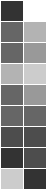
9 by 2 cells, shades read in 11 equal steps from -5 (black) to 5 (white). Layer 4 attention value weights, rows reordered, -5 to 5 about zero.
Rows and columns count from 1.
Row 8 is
-3 -2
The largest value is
5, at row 1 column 2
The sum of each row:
2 1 0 5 0 -2 -4 -5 0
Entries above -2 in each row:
1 2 2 2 2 2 0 0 1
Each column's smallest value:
-3 -3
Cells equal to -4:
0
